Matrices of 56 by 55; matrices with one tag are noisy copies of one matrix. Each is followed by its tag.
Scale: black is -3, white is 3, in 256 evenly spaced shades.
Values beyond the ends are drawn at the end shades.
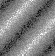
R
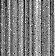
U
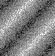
R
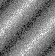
R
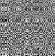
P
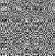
P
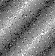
R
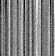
U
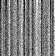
U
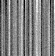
U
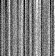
U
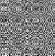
P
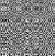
P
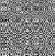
P
